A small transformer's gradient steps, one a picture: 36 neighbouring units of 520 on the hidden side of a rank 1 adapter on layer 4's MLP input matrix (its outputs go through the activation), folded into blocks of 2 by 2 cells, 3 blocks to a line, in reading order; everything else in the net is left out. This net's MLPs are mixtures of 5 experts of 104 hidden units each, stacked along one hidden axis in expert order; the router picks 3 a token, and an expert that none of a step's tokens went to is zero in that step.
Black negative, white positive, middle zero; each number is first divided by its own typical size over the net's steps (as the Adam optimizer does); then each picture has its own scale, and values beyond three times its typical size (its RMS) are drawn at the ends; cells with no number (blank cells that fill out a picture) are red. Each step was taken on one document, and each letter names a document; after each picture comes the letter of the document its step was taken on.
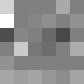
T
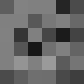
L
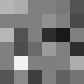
L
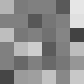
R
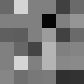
L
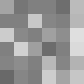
R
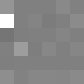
T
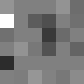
T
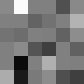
L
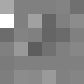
T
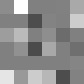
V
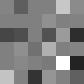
L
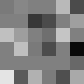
V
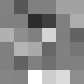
R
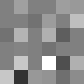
V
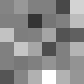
R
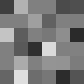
L
